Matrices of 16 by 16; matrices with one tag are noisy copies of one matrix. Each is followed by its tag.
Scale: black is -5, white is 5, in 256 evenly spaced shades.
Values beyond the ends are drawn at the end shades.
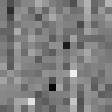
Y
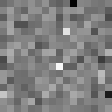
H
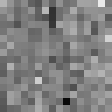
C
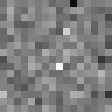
H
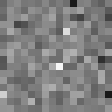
H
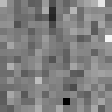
C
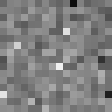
H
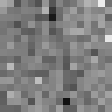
C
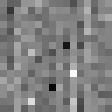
Y
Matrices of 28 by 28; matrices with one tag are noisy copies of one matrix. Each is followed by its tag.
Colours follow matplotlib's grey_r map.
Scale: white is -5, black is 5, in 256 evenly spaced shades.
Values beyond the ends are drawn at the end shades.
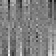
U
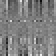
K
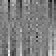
U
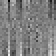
U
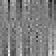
U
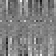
K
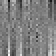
U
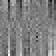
U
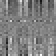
K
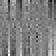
U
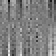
U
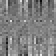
K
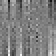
U
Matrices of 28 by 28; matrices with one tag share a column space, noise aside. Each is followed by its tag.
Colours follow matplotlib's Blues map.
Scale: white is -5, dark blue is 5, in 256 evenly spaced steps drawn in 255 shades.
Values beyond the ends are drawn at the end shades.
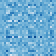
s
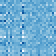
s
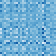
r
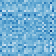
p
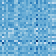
r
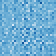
r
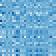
s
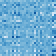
s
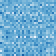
s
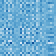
r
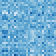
s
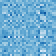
s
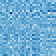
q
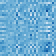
p
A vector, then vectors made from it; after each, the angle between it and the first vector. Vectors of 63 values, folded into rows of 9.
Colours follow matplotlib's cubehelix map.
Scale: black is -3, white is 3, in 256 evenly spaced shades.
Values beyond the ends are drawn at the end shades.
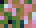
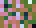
partly opposed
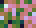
nearly parallel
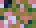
partly opposed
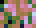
nearly parallel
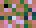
partly opposed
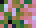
nearly parallel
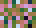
orthogonal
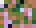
partly opposed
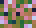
partly aligned
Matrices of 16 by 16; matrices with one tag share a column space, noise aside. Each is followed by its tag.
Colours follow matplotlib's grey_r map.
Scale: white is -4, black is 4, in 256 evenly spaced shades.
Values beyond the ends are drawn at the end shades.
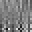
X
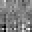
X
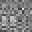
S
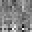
X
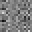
S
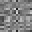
S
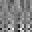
X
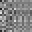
S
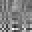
X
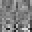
X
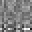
X
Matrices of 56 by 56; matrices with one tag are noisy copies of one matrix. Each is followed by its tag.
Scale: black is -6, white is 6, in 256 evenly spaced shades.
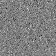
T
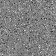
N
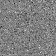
N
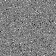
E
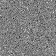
T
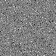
E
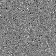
T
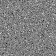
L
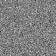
E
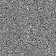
T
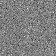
T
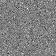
T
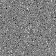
T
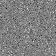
T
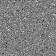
L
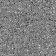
N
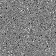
T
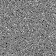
L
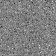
N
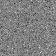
N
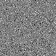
E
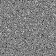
L
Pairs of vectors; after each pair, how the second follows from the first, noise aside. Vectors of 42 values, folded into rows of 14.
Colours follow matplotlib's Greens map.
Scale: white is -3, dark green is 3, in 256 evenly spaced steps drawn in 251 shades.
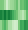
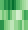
wrapped around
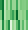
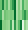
wrapped around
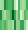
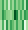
shuffled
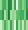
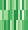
wrapped around
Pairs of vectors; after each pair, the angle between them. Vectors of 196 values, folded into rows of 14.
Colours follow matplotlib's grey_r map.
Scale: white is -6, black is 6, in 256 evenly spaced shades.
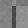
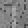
partly opposed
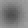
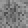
partly aligned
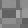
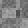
nearly opposite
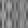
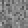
partly opposed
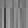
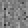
partly aligned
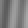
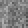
partly opposed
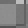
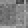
nearly opposite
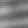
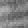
nearly parallel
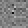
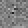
nearly parallel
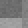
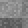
nearly opposite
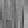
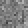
partly aligned
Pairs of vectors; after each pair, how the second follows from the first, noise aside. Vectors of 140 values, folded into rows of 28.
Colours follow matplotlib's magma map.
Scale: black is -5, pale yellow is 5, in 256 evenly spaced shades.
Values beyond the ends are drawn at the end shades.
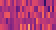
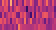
wrapped around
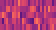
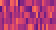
wrapped around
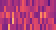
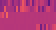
partly zeroed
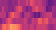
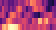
scaled up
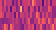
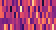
scaled up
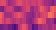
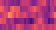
wrapped around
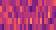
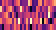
scaled up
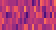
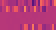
partly zeroed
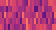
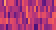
wrapped around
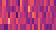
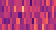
wrapped around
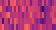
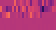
partly zeroed
